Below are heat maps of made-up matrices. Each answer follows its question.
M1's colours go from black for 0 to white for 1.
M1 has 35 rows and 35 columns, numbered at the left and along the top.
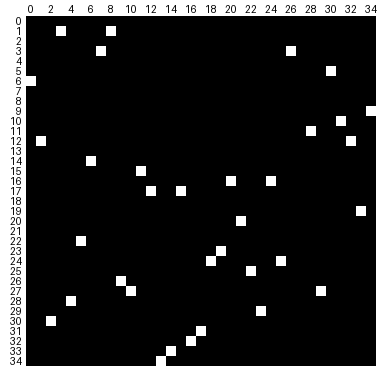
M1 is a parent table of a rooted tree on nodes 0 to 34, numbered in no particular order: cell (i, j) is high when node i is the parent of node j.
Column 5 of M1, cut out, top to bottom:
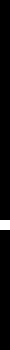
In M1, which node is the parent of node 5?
22
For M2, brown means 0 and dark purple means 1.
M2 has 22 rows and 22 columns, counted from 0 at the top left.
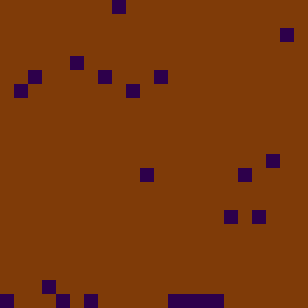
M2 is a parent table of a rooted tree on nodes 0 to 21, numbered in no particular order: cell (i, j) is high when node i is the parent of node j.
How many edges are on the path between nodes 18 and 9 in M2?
4
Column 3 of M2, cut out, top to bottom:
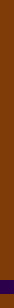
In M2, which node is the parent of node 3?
20
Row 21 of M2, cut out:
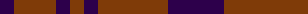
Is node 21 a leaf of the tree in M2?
no
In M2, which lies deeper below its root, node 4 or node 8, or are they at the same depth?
node 8
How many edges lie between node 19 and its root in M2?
4
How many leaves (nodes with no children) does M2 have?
12
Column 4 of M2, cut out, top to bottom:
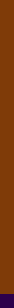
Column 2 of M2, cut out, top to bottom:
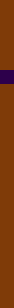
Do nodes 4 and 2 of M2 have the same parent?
no
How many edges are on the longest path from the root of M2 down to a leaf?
5
